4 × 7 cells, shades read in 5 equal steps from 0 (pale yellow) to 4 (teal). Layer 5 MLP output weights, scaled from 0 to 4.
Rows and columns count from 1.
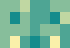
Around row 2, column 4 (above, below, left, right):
3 3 2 3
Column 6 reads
2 4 2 0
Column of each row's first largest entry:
4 2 4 4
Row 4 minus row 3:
0 -2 1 1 1 -2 0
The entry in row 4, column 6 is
0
